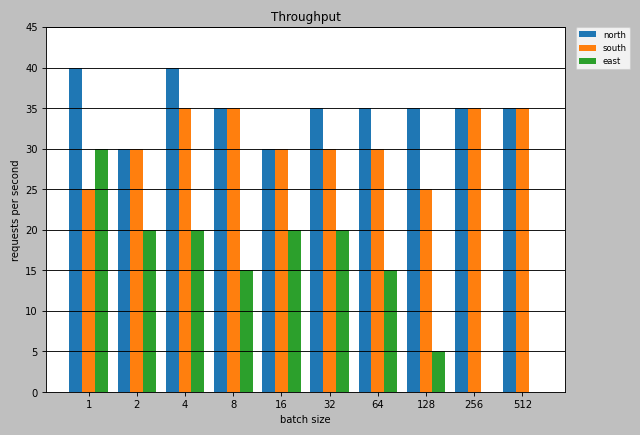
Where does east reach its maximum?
1
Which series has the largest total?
north
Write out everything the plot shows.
Title: Throughput
x-axis: batch size, ticks 1 2 4 8 16 32 64 128 256 512
y-axis: requests per second, ticks 0 5 10 15 20 25 30 35 40 45
Legend: north, south, east
Values:
north: 40 30 40 35 30 35 35 35 35 35
south: 25 30 35 35 30 30 30 25 35 35
east: 30 20 20 15 20 20 15 5 0 0
